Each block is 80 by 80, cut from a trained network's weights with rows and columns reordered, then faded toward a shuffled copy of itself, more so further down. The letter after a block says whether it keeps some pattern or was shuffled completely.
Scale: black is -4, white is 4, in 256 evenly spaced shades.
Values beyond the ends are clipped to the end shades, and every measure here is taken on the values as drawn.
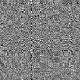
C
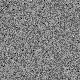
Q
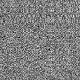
C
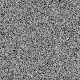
Q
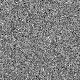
Q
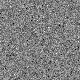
Q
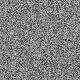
Q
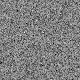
Q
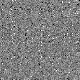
C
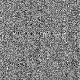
C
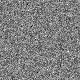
Q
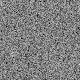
Q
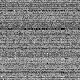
C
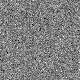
Q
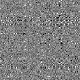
C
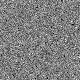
Q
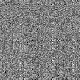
C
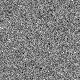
Q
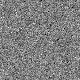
Q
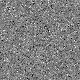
Q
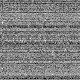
C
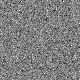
Q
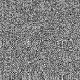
C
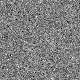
Q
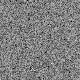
Q
